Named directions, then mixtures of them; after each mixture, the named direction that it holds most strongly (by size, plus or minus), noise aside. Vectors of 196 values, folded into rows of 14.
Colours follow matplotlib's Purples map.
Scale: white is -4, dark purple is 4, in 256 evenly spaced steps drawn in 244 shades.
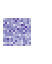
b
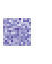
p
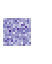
b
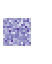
p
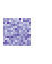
p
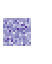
b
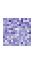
p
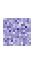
b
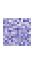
p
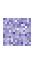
b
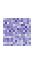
b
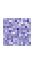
p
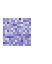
b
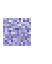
p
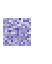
p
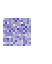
b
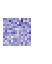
p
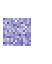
b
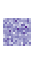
b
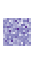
p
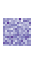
p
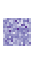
p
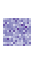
b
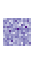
p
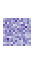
b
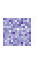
p
